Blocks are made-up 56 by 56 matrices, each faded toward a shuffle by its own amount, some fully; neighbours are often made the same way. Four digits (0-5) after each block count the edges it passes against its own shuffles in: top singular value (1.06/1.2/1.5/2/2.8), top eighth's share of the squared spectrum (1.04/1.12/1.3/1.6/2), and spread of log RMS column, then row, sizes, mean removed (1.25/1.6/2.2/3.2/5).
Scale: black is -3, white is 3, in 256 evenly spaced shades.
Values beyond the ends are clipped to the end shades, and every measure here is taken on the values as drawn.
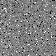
0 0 0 0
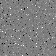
1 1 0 0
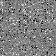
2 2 2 2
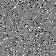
0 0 0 0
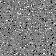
0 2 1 1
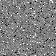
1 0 0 0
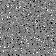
0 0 0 0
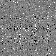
2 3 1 2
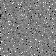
2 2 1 0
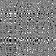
4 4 2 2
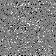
3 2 1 1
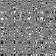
4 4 2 2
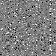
3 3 1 0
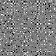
4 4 2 2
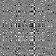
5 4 3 2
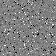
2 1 0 0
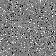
3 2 0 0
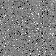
3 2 1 0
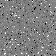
0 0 0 0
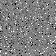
2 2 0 1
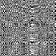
4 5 3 3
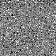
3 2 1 1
